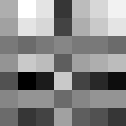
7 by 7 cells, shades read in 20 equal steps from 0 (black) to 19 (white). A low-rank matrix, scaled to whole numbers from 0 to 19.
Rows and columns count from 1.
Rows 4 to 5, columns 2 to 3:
15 14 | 0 2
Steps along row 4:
up down down up up up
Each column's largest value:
13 19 17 15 14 16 18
